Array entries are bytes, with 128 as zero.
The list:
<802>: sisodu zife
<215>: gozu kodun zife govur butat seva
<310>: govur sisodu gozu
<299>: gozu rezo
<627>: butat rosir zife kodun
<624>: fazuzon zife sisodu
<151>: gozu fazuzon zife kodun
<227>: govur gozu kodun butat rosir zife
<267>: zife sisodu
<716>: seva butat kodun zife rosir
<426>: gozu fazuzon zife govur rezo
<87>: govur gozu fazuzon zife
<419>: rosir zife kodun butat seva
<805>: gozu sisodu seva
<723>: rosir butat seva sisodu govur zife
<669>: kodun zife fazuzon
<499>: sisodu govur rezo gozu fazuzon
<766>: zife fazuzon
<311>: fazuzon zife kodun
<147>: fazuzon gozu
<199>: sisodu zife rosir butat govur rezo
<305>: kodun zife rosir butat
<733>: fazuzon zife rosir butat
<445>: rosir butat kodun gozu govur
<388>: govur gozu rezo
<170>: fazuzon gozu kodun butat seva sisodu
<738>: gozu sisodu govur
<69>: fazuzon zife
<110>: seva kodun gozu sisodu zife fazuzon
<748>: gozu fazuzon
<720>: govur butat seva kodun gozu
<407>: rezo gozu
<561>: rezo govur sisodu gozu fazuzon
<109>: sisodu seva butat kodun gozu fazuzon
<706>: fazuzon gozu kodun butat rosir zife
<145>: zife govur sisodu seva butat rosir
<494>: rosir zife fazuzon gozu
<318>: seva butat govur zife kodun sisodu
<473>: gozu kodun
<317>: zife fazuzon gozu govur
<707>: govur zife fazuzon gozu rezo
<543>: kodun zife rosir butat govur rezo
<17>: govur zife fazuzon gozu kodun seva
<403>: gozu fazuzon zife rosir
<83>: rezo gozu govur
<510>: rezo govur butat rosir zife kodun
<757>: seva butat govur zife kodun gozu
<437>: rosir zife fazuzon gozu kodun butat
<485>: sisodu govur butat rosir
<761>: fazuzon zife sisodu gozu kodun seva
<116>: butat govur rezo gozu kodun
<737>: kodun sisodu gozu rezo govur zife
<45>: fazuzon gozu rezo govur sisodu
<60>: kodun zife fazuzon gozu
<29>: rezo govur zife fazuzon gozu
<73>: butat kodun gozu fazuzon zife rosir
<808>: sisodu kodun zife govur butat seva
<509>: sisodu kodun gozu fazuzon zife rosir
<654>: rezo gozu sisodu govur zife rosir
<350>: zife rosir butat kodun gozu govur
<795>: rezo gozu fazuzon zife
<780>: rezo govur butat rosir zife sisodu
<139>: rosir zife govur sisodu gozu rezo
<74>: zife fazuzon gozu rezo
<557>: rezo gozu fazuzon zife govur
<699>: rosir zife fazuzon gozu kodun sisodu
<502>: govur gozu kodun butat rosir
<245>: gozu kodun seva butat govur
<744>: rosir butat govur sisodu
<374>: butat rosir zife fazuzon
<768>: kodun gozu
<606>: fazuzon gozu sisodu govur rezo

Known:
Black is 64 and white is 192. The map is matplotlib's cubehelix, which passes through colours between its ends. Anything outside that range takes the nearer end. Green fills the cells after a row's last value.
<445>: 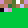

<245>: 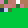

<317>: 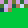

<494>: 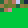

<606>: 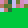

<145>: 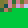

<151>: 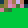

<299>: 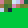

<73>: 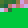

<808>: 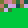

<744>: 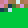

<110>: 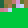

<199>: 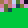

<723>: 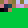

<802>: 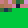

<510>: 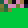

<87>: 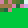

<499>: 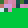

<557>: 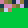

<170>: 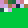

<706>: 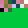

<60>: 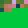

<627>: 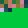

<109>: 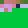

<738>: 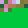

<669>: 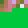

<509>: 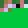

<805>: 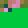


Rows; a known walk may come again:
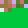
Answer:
<707>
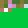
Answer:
<17>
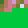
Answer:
<669>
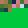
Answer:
<795>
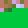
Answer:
<74>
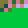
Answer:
<145>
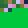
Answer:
<403>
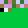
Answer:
<350>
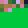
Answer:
<780>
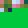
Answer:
<299>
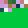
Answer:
<170>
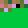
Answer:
<147>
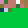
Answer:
<245>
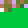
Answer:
<388>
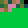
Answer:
<29>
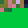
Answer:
<473>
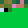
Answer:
<116>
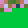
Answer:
<45>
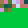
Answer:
<139>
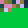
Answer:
<557>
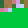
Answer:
<110>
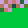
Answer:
<267>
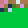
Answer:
<744>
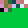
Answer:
<706>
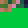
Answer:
<407>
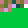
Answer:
<502>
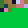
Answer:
<716>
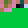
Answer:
<720>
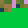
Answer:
<768>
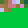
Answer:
<748>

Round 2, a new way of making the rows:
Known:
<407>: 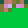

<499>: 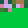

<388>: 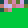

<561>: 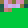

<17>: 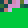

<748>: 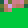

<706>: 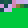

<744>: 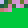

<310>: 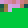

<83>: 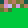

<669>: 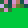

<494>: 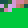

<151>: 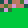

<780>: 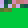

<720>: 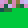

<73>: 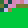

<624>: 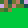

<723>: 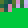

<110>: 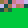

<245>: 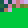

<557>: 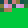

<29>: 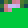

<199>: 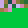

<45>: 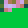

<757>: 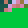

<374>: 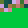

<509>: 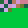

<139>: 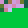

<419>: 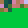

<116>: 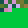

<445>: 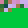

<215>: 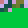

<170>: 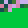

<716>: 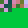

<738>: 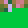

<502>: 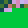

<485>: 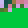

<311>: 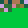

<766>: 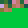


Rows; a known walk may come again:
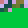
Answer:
<215>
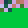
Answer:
<510>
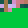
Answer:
<317>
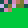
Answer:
<60>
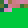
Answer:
<473>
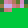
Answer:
<299>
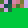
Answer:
<716>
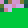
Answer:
<139>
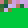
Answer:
<445>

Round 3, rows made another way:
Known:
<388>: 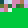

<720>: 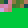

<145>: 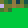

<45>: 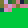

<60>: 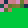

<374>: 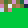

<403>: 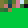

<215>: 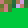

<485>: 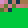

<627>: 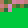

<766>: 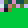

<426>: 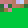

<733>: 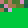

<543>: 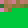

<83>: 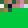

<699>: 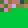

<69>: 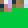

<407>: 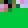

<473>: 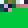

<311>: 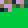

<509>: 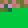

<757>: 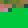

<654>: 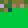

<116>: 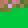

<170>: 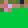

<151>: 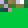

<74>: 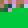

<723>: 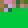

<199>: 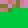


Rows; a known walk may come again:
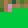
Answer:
<761>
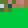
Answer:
<557>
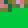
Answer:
<29>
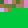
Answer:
<227>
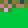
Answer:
<318>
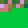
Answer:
<245>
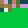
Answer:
<744>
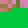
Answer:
<199>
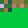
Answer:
<654>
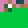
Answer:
<109>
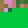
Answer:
<723>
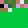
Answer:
<805>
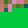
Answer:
<627>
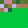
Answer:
<445>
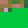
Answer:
<419>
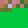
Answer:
<116>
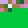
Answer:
<499>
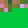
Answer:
<780>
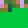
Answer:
<510>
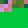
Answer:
<720>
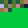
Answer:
<716>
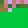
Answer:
<707>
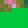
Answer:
<437>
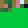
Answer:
<403>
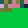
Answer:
<73>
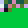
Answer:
<766>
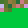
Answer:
<350>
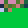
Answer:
<305>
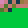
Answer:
<485>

